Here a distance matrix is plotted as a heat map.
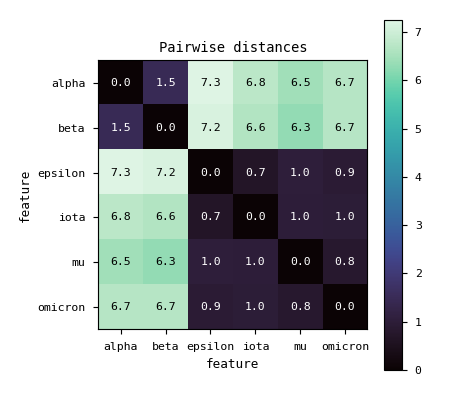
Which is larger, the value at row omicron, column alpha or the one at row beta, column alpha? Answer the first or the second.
the first
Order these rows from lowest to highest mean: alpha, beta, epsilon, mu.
mu, epsilon, beta, alpha
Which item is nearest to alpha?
beta
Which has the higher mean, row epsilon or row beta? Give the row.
beta
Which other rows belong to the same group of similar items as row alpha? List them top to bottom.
beta
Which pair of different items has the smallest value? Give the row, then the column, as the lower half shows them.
iota, epsilon
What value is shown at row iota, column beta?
6.6
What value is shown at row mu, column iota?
1.0
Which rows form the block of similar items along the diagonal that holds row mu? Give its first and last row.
epsilon to omicron
